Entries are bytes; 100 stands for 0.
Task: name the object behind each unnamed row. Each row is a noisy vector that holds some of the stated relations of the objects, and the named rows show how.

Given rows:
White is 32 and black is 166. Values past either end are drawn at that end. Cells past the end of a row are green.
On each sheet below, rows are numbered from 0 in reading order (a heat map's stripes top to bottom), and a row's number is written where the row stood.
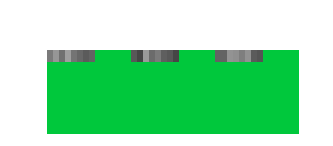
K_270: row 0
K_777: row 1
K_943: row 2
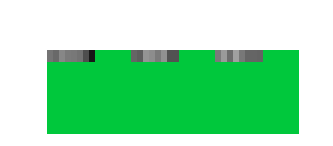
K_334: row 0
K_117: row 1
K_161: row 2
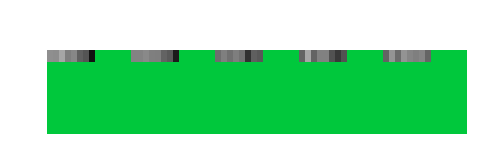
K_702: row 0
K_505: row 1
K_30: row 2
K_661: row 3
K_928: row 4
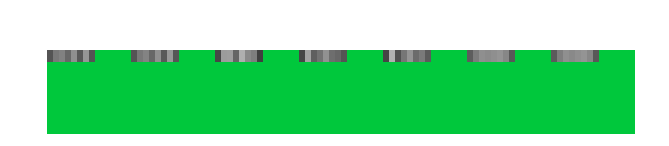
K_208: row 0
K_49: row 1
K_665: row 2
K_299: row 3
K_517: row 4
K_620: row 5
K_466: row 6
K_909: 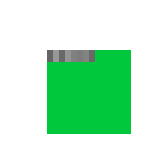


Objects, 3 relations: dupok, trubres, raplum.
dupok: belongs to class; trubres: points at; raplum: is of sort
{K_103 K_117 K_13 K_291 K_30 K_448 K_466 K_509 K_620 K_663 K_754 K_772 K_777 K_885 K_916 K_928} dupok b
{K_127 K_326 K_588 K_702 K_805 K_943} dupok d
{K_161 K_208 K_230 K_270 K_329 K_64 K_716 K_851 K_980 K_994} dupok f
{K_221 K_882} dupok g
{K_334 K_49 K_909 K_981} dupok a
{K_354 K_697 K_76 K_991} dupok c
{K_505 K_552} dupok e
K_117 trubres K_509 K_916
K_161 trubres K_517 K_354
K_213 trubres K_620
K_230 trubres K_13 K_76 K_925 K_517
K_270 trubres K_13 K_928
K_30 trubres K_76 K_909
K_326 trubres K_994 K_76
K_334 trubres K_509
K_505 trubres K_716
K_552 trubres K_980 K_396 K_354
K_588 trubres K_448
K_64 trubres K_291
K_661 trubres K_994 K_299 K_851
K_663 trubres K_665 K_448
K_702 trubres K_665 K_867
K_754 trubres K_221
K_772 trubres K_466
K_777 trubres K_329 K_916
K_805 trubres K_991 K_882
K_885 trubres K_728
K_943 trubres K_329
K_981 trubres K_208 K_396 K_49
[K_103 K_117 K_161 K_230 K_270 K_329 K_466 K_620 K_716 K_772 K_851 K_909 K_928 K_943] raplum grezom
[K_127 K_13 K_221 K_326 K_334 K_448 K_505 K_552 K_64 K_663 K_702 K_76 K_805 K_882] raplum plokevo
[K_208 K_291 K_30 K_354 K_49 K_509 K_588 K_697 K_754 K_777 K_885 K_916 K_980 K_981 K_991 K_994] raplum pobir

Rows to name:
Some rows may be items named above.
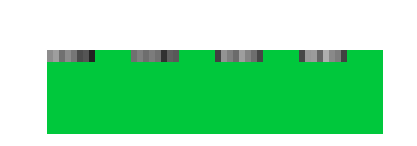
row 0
K_552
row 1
K_30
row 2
K_728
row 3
K_665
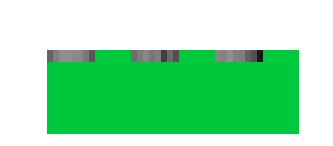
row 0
K_103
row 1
K_981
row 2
K_805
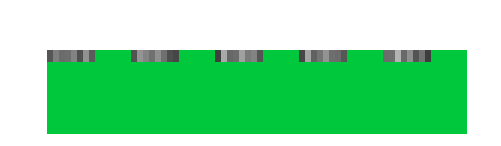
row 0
K_994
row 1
K_213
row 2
K_396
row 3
K_299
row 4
K_588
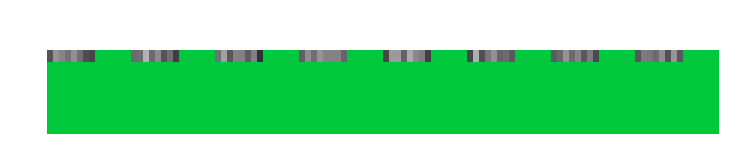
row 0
K_213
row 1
K_588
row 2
K_13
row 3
K_851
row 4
K_665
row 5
K_925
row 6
K_697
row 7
K_980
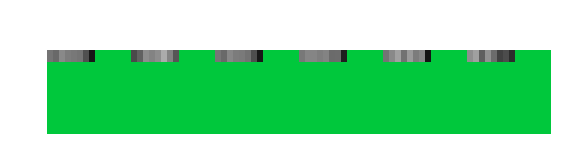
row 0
K_334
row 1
K_329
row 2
K_334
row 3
K_127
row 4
K_448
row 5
K_326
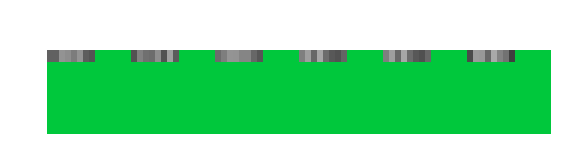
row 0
K_943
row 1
K_354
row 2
K_772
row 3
K_230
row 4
K_230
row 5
K_867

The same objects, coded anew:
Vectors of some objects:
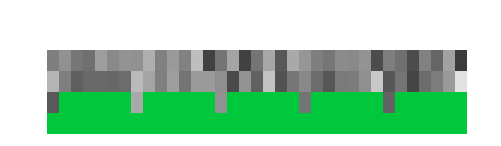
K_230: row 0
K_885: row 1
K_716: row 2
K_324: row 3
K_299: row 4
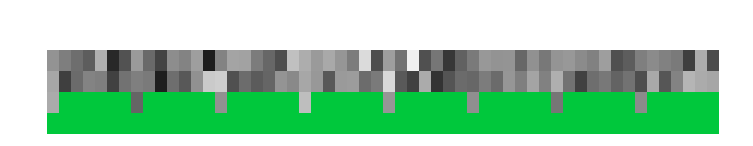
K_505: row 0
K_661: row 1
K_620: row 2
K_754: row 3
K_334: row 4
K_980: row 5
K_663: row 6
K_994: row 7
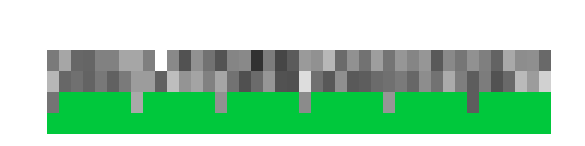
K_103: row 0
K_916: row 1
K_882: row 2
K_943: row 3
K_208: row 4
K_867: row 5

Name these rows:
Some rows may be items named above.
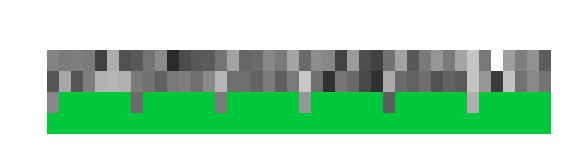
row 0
K_994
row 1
K_76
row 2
K_103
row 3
K_805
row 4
K_161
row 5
K_777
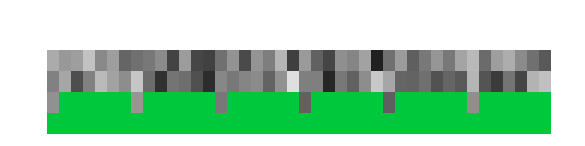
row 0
K_588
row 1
K_805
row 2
K_728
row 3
K_661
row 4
K_161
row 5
K_213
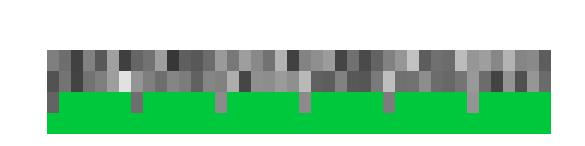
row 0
K_299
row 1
K_13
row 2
K_30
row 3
K_127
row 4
K_329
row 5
K_981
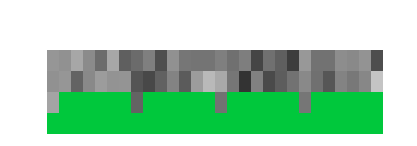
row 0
K_697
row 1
K_396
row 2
K_326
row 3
K_324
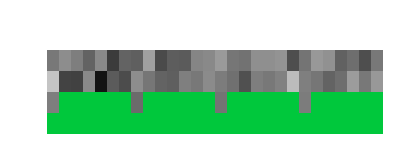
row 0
K_552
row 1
K_851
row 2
K_324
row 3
K_448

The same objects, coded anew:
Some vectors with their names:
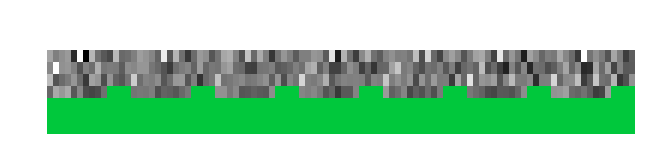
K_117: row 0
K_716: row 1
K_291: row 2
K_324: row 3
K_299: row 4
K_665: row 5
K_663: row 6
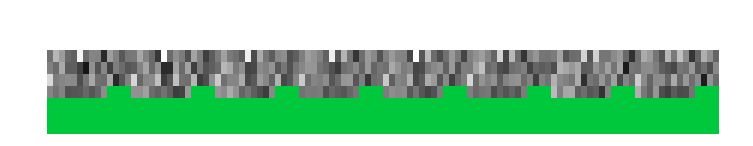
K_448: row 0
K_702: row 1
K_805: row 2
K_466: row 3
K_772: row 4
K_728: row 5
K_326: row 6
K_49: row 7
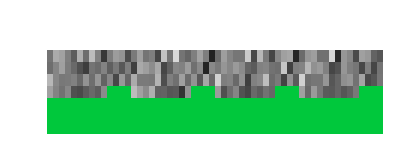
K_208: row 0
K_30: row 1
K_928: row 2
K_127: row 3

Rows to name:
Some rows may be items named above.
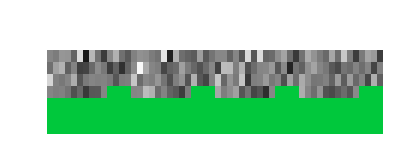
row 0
K_324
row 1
K_334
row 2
K_661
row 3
K_994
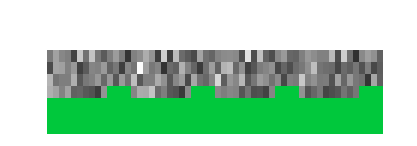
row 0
K_981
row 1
K_777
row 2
K_213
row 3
K_396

